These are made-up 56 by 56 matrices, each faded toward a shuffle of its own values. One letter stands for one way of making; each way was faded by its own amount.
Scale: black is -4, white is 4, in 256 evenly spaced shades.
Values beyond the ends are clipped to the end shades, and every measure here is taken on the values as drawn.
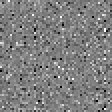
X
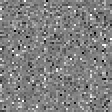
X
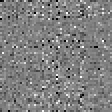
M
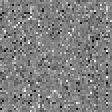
X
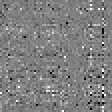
M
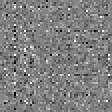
M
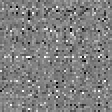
M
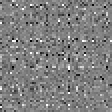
M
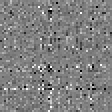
M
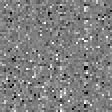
X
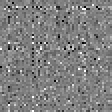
M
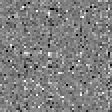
X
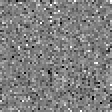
X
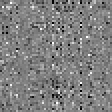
M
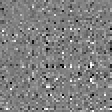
M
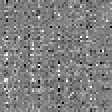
M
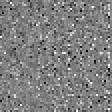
X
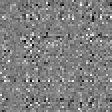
M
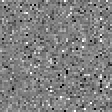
X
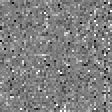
X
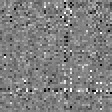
M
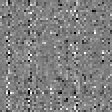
M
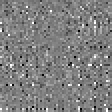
M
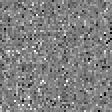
X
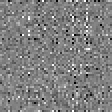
M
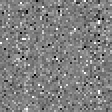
X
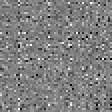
M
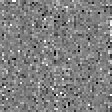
X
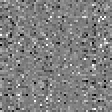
M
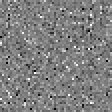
X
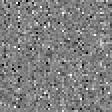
X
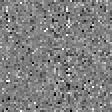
X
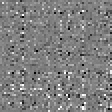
M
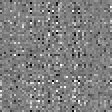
M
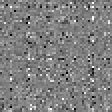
M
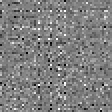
M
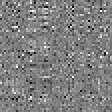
M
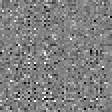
M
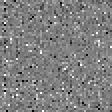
X
